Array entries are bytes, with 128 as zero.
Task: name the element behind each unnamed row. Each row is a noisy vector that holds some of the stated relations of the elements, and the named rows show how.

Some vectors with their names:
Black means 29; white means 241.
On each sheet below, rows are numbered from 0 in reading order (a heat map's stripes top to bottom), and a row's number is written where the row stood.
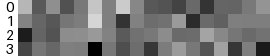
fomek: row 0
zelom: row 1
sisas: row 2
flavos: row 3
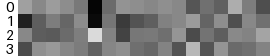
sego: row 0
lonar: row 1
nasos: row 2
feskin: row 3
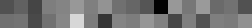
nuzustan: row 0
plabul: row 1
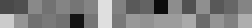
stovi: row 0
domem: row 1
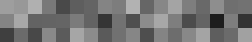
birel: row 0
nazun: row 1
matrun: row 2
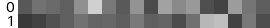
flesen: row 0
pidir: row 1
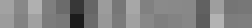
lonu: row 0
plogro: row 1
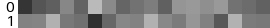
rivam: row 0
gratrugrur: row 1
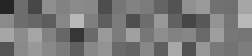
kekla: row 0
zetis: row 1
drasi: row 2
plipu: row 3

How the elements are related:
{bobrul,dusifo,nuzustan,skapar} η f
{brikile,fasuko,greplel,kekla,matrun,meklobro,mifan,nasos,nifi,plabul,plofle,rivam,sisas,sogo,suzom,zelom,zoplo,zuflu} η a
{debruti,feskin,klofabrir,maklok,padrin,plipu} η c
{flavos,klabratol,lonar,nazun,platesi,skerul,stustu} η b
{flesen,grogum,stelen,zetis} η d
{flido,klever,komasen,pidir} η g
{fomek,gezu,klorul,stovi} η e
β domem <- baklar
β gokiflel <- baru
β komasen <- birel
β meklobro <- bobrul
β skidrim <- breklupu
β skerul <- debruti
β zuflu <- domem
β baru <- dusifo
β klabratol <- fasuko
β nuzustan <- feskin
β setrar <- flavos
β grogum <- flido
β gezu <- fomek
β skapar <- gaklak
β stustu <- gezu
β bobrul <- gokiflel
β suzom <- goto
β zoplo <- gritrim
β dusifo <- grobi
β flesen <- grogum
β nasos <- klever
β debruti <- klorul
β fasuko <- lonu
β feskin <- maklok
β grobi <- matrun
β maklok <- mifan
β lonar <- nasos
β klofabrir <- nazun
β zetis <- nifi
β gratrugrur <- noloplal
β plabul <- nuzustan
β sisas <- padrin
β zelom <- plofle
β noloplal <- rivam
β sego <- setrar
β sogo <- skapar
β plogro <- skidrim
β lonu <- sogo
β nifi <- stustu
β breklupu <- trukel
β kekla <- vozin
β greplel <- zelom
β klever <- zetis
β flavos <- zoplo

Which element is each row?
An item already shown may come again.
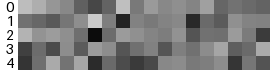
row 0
goto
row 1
greplel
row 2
setrar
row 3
matrun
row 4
skerul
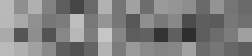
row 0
gaklak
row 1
padrin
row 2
gezu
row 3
goto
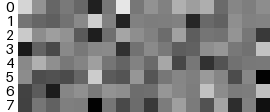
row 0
baklar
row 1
greplel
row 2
gritrim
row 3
meklobro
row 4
klofabrir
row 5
flido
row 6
zuflu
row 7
flavos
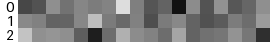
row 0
stovi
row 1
stelen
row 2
gritrim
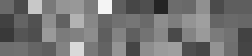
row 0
klorul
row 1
mifan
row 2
zoplo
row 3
grogum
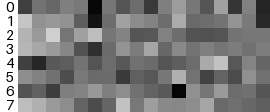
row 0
flavos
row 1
gritrim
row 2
debruti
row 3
vozin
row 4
klever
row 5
stustu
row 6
nuzustan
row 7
goto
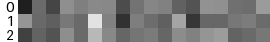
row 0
kekla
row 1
plofle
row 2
mifan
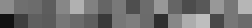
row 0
zetis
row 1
komasen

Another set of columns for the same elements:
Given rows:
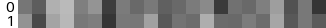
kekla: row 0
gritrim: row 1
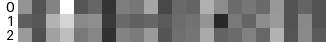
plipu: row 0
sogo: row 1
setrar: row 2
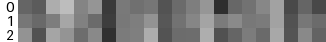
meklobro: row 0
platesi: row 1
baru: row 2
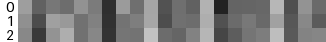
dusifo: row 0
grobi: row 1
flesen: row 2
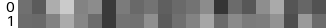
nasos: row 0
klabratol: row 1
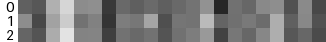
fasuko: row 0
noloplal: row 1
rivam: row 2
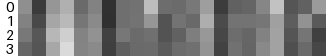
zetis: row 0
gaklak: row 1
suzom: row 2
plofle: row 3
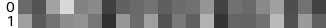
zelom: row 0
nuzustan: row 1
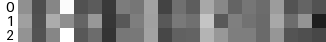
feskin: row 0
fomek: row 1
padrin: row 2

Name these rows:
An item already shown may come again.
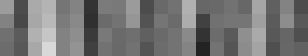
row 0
goto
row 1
gaklak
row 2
nasos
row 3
nifi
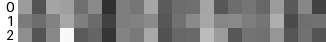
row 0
vozin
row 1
flavos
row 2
klofabrir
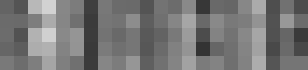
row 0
mifan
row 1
klabratol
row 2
sisas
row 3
meklobro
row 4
lonar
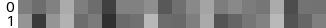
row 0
flavos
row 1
stelen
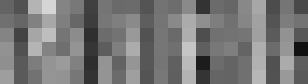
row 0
mifan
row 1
nazun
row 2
gaklak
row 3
stovi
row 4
skapar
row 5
nuzustan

